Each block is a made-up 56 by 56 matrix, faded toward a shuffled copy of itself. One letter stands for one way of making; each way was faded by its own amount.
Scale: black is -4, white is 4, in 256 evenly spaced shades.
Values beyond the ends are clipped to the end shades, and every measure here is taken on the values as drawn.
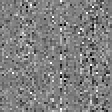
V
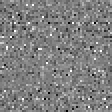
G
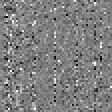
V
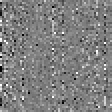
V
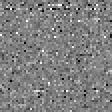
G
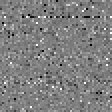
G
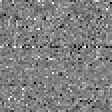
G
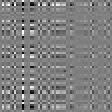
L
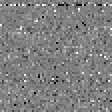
G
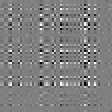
L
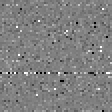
G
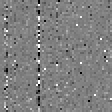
V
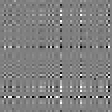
L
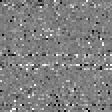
G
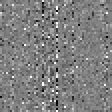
V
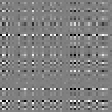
L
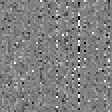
V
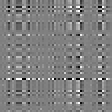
L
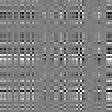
L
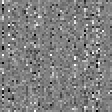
V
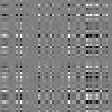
L
